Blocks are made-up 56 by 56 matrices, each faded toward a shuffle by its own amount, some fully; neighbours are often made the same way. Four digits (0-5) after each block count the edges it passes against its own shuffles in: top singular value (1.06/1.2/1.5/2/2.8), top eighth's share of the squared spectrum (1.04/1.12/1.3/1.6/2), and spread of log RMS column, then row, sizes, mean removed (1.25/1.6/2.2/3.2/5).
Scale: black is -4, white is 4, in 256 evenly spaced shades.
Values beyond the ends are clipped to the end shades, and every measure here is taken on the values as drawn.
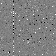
3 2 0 0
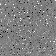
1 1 0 0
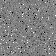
0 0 0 0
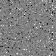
2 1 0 0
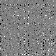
2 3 2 2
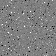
1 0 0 0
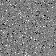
1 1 0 0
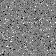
0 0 0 0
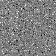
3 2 0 0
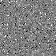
2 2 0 0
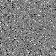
2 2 0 0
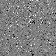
2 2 1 0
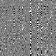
4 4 3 1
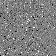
1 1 0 0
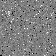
1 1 0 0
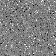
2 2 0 0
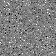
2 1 0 0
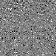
3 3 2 1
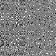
4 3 2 2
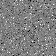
0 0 0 0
